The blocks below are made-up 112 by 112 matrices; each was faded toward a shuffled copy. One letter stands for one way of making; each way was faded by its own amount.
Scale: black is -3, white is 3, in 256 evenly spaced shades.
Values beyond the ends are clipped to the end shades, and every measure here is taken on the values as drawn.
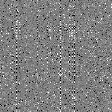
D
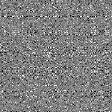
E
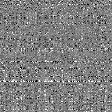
E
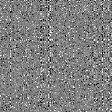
D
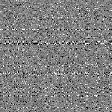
E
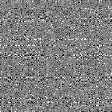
E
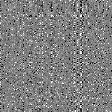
D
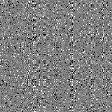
D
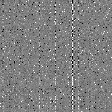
D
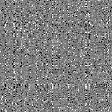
D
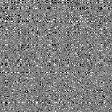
E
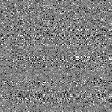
E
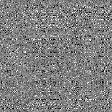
E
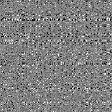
E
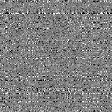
E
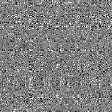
E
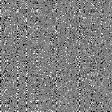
D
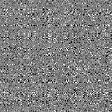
E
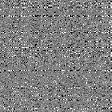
E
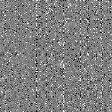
D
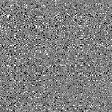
E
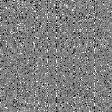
D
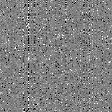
D
